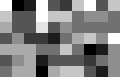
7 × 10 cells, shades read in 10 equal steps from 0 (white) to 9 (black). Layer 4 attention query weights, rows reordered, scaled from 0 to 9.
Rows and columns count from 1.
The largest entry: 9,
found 3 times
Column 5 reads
6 2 6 8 5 6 3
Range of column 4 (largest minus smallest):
9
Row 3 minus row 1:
3 -3 -2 1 0 -3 3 5 -1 3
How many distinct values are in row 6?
6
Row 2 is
2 6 6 0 2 2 5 4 4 5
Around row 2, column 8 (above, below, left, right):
0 5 5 4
